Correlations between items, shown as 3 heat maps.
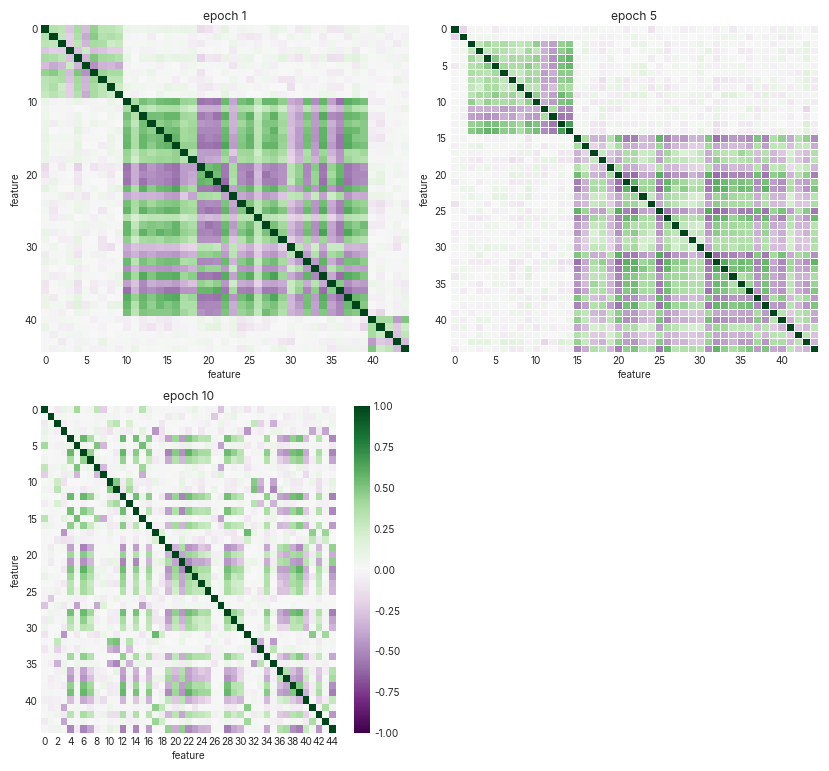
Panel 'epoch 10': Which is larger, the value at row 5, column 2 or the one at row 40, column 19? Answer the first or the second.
the second
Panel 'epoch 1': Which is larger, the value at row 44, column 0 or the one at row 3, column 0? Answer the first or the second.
the first
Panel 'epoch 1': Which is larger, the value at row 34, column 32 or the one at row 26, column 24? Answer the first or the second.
the first
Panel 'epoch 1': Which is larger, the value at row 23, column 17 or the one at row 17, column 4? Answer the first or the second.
the second
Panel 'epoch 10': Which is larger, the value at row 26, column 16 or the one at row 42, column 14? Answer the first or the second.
the second
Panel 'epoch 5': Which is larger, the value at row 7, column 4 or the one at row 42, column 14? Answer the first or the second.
the first
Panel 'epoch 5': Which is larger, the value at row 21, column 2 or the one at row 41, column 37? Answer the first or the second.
the first
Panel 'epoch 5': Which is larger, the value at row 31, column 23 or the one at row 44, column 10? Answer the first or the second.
the second
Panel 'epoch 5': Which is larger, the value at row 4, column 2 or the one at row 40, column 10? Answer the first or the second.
the first
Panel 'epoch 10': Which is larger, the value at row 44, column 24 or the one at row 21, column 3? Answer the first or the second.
the second
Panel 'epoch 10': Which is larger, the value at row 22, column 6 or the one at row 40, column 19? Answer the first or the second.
the first
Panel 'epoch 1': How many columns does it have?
45
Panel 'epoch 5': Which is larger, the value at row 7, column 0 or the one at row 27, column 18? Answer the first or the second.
the second
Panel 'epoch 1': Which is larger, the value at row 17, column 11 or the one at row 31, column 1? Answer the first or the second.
the first
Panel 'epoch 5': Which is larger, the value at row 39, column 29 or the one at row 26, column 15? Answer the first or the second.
the first
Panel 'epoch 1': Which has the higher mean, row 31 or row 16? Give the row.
16
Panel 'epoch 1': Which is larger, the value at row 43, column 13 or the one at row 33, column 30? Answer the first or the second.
the second
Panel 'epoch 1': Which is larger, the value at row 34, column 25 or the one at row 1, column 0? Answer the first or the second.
the first
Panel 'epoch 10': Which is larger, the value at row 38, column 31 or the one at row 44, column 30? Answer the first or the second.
the first
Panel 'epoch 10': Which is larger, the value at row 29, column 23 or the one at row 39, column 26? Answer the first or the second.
the first
